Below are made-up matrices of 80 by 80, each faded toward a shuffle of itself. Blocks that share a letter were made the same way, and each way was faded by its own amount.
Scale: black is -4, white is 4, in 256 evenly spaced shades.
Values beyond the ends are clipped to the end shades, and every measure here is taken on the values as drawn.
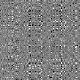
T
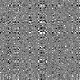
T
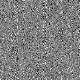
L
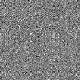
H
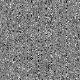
L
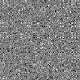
H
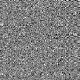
H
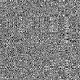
H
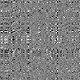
T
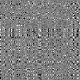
T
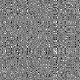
T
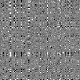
T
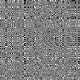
T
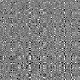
T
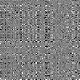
T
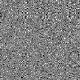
H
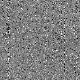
L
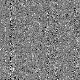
L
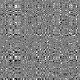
T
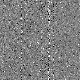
L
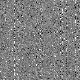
L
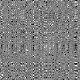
T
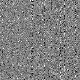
L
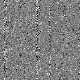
L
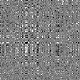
T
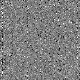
L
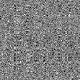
H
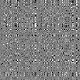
T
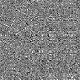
H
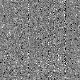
L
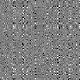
T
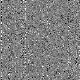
L
